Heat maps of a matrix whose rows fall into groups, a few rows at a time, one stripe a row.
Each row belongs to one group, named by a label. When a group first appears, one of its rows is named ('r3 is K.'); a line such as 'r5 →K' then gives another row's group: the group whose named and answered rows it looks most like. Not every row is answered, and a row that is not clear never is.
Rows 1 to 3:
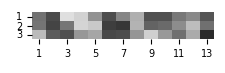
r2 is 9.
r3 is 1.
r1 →9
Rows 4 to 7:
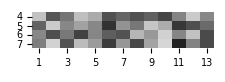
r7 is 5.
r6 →1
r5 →5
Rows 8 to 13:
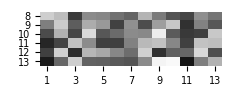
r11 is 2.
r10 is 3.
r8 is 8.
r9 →5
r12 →8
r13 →2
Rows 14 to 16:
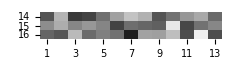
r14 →8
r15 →5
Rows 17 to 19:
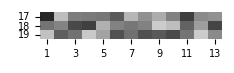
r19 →9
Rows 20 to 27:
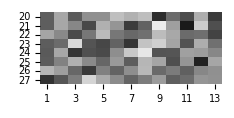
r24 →8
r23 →2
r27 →9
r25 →3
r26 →8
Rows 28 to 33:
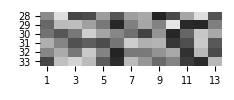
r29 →5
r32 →5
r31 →8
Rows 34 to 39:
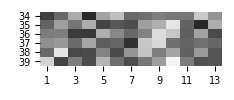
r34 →2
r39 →1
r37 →3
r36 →1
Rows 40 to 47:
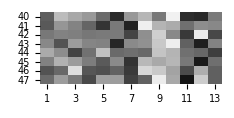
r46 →2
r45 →3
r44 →1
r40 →5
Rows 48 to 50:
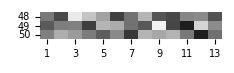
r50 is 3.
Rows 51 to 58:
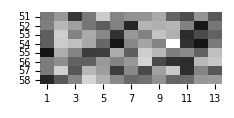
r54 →5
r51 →8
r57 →5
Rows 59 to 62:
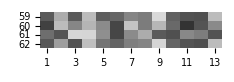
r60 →5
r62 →3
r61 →9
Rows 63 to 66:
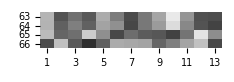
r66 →8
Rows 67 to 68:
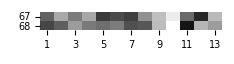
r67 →3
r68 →2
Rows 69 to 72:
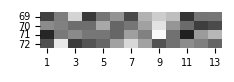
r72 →8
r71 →2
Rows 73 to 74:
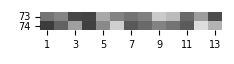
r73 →1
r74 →2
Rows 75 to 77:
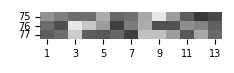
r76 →9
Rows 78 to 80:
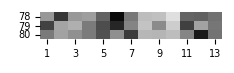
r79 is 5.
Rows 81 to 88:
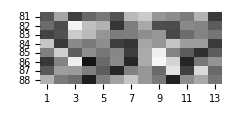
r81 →8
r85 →3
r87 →5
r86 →2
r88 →8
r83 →9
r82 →9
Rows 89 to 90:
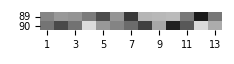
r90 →9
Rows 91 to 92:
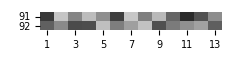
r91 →5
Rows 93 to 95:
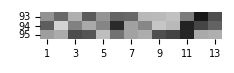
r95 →8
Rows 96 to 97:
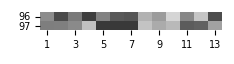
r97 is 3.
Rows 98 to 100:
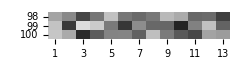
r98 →1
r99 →9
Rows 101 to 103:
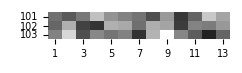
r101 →9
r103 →3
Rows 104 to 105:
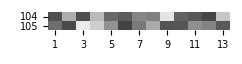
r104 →3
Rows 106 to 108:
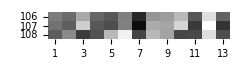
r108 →8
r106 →2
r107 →2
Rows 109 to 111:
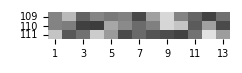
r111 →9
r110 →1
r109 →3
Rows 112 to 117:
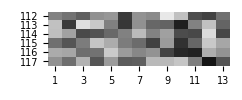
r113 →9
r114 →8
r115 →9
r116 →8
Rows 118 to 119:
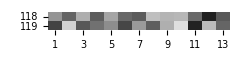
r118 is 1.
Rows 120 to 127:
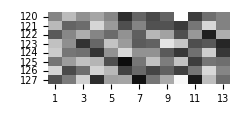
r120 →5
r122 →3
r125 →5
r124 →8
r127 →2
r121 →9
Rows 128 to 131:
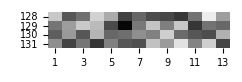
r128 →9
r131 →1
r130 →3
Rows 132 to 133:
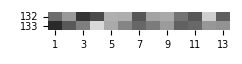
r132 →8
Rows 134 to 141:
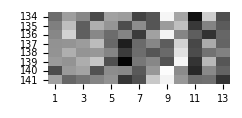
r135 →5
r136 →3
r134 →2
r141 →1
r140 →2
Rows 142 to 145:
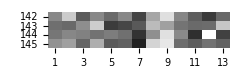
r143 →3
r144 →2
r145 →3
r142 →3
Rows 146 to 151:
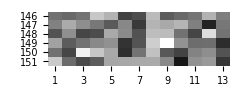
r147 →3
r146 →9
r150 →9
